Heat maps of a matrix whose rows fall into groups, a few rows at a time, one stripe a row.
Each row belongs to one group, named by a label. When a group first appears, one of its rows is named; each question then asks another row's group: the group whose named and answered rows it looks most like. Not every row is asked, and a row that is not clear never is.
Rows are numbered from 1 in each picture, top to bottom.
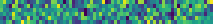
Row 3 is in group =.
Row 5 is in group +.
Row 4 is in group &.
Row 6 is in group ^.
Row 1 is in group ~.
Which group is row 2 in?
+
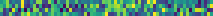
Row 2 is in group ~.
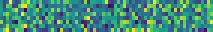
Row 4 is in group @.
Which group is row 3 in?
+
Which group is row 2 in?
^
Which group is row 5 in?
+
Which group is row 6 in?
=
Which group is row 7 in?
^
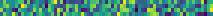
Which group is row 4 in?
&
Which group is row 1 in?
~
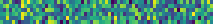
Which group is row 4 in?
^
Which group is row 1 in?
&
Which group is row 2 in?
@
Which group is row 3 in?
+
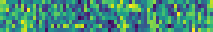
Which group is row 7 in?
&
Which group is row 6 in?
^
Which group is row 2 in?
~
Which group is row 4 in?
&
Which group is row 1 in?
@
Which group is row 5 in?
@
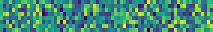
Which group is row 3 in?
+
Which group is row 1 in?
^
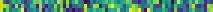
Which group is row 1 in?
=
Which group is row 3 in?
~
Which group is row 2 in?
~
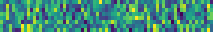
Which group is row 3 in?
+
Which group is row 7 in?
^
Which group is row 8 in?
&
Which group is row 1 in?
&
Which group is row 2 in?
+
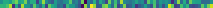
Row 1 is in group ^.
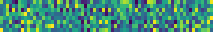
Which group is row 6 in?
&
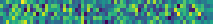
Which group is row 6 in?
^
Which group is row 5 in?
&
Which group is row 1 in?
^
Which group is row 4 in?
^
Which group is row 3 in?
+
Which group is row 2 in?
+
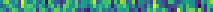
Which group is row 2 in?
&
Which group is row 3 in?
&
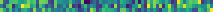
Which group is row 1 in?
^
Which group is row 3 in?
@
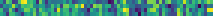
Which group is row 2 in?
&
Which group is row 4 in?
&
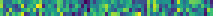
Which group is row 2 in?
=
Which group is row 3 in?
&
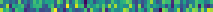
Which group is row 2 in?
=
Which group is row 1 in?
=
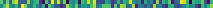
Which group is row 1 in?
+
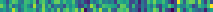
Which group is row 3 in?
&
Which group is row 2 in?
@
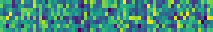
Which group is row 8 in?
@
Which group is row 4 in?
&
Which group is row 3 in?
&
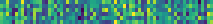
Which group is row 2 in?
~
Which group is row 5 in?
@
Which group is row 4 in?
~
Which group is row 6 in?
~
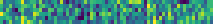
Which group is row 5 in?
@
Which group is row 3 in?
=
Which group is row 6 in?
^
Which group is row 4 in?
@
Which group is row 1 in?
~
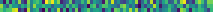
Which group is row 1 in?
+
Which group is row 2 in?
@
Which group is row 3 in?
+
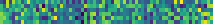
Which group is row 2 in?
~
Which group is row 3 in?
^
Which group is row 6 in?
@
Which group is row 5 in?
~
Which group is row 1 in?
+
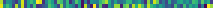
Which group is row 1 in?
=
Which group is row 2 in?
~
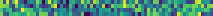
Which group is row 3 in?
^
